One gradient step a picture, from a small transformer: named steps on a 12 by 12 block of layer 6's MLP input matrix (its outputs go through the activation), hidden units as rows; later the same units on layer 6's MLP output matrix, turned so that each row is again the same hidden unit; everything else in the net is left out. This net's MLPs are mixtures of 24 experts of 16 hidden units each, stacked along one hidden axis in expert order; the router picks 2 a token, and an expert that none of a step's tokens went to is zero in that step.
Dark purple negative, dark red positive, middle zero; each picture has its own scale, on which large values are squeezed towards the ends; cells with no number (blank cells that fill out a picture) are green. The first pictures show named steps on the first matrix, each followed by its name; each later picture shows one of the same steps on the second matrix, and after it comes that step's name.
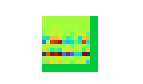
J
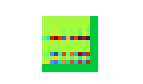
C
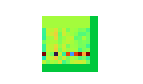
J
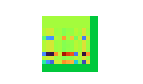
C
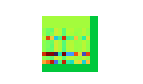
C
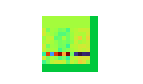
J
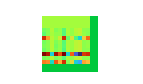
C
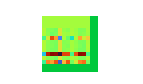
C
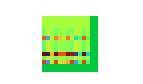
C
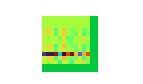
J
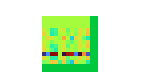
J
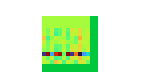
J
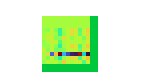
J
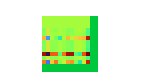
C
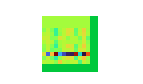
J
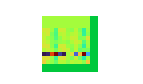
J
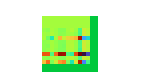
C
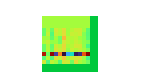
J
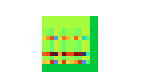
C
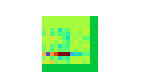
J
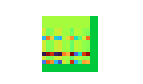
C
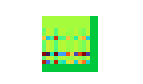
C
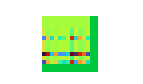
C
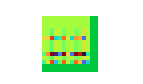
C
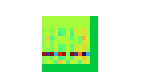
J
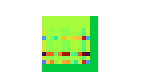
C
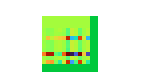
C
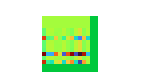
C
